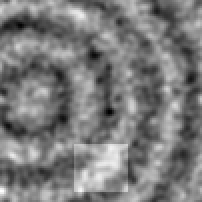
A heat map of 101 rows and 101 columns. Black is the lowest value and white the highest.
Average level on the scale: 50%. Lone odd cells: none. Odd patch: higher, in the bottom middle. Ninth with the highest average: bottom middle. Rings: centred on the middle left. Histogram: bell-shaped.
